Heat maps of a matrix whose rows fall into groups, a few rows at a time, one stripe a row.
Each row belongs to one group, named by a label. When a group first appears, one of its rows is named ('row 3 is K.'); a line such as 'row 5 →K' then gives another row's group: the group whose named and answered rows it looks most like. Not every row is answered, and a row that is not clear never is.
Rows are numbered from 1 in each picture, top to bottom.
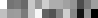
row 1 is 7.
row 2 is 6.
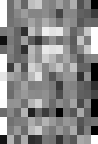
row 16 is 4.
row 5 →4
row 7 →7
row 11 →7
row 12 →6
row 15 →6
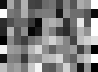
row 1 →4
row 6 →6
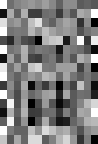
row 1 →7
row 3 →6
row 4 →7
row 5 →4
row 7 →4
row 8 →6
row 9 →7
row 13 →4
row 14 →4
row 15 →7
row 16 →6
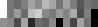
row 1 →7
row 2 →6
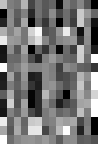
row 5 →6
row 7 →4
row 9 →4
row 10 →4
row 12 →4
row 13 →4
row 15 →6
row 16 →7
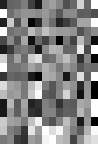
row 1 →4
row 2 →7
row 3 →4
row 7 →6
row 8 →7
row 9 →4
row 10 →6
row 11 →6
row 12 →4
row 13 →4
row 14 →6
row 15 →7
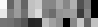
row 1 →6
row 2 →6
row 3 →4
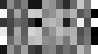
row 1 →4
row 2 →6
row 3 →4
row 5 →6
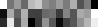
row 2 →4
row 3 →4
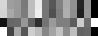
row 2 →6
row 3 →4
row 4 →6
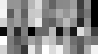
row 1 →6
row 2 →6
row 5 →7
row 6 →7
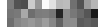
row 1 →7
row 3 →7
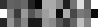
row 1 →4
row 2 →7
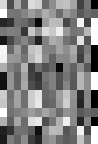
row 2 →7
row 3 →4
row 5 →4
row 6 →6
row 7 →6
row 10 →4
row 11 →6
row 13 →7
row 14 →6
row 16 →4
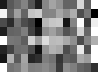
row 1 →4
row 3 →4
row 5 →7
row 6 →4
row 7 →4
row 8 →7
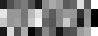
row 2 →6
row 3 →6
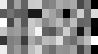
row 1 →6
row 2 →4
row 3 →6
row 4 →6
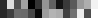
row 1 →4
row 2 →4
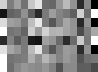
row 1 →6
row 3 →6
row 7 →7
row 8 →7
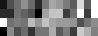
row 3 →7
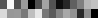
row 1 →4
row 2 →6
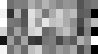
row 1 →7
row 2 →6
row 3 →7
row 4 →6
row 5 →4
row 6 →6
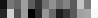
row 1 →4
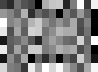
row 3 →6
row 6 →6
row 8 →7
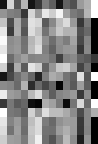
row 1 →4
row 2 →7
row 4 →6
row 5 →6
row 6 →6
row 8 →6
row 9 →4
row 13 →7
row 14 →6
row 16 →6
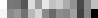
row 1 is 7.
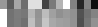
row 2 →7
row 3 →7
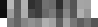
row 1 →4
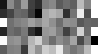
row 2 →4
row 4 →4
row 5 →6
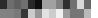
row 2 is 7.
